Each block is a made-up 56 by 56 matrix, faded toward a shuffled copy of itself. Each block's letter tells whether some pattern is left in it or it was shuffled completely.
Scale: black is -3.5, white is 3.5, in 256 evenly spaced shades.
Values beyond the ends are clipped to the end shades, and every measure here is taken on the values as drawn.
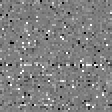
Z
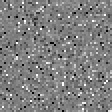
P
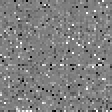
Z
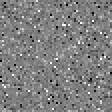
P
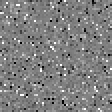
P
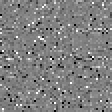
Z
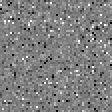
P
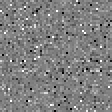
Z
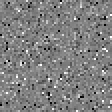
P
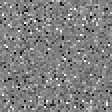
Z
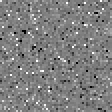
P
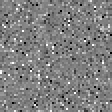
P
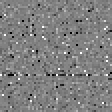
Z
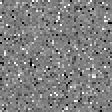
P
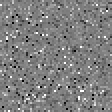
P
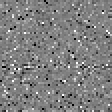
Z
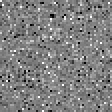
Z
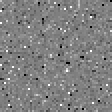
P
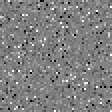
P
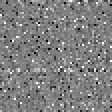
Z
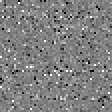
Z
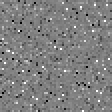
P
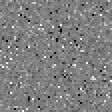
P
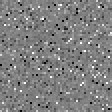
P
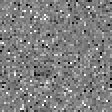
Z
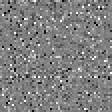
Z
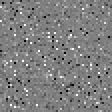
P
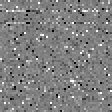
Z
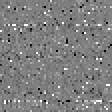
Z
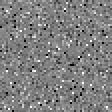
P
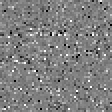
Z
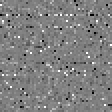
Z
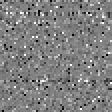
Z
